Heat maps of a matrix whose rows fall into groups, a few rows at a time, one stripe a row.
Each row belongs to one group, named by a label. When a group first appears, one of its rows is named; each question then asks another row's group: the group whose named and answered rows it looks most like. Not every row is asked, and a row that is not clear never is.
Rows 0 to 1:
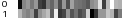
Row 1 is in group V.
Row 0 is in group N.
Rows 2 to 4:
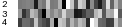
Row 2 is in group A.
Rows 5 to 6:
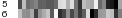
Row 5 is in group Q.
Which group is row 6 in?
V
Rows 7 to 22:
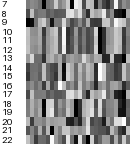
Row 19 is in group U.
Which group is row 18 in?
U
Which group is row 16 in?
U
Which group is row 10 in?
V
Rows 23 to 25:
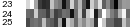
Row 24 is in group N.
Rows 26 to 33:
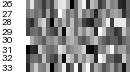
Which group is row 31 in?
N
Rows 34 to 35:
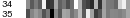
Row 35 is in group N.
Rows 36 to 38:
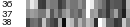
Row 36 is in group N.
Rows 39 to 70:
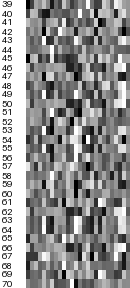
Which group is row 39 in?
N
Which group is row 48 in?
N
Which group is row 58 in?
A
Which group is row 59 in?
U
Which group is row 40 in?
N
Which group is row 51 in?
U
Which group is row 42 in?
U
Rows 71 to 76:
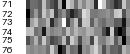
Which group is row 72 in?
N
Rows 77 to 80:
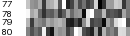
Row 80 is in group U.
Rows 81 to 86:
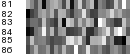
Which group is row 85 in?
Q
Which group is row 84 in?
N
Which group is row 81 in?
A
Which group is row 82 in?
N
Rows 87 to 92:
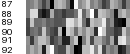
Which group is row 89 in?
Q
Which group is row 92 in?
U
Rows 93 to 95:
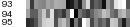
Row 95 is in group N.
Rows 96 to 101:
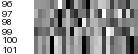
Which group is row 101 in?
U
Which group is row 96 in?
U
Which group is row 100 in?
U
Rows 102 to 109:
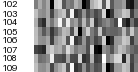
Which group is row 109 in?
V
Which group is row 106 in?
V
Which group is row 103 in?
V
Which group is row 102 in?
U
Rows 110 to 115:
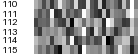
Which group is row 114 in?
V
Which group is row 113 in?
A
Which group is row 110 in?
A
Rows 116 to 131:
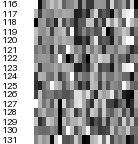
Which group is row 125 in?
N
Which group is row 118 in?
N
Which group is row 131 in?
U
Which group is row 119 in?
V
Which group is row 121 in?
U
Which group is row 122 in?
U
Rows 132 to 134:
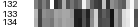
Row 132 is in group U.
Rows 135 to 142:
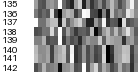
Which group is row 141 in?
V
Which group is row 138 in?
N
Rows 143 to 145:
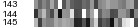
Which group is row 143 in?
N
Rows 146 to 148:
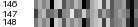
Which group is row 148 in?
U
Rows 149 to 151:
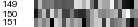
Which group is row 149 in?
Q
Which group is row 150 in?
N
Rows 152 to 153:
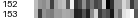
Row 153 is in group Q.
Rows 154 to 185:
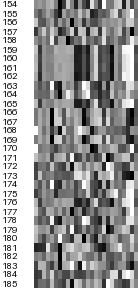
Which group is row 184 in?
N
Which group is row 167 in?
U
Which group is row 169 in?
U
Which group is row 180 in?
A
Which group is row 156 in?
A
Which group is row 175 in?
N
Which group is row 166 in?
U
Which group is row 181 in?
N
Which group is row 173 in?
Q
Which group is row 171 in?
V
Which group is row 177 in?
A
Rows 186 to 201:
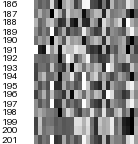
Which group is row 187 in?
U
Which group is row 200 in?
Q
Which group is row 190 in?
U
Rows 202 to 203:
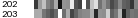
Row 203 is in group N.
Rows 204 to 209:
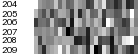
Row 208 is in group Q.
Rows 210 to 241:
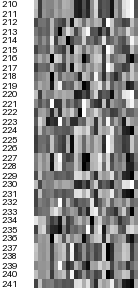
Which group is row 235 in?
N
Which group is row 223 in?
N
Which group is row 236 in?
U
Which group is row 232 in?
N
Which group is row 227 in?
U
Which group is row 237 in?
V
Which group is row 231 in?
Q
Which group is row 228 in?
U
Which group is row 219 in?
U
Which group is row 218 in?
A
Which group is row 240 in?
V
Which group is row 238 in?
V
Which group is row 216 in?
U
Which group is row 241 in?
Q
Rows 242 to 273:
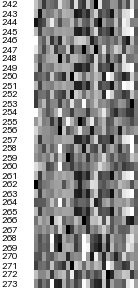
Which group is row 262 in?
N
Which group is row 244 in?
N
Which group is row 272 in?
V
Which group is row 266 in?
U
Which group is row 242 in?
A
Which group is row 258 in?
A
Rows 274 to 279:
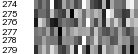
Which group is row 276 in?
N
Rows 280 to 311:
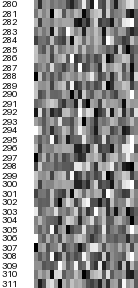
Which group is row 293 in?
A
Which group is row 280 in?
A
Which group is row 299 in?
V
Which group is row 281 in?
U
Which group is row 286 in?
V
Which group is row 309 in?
A
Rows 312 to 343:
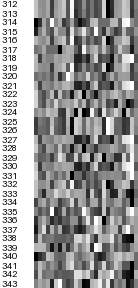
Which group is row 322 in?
A
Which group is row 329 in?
A
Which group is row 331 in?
A
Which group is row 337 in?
N
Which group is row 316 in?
V
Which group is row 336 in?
N
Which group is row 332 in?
V
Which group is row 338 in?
Q
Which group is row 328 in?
A
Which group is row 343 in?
U
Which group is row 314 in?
N
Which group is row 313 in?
V
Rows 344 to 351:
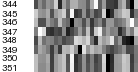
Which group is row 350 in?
V
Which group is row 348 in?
Q
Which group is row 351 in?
V
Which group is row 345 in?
V
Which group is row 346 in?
A
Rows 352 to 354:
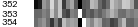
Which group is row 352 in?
N
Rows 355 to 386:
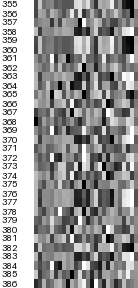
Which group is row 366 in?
V
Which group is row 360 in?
Q
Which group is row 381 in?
V
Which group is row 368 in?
N
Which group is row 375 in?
A
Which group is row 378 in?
A
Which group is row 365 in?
U
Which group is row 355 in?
Q
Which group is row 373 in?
A
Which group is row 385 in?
A
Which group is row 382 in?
Q
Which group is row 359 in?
Q
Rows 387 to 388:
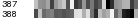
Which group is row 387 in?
V
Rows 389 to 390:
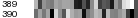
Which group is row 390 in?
U
